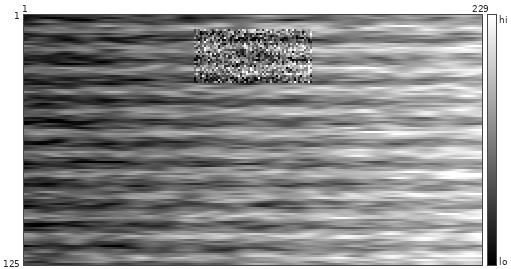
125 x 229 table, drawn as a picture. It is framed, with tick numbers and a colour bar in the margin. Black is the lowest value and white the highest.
The grain runs across in streaks. In the top middle lies a patch that is rougher than the rest. There is an overall slope up to the right. The top middle is the roughest part. Horizontal stripes repeat 12 times down the table.
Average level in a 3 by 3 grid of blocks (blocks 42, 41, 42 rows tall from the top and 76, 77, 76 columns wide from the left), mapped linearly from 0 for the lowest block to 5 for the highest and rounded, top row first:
025
025
035
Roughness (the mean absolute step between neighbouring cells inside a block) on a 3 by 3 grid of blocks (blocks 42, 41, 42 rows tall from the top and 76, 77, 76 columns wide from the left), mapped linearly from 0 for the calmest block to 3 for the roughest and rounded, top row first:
030 | 000 | 000
